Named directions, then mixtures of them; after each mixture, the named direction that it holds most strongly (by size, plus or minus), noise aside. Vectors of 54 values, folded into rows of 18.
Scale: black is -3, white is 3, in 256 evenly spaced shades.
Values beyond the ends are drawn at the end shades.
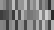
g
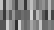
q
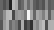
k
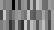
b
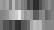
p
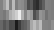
p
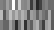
b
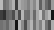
g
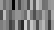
b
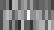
k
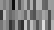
b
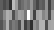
k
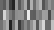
b
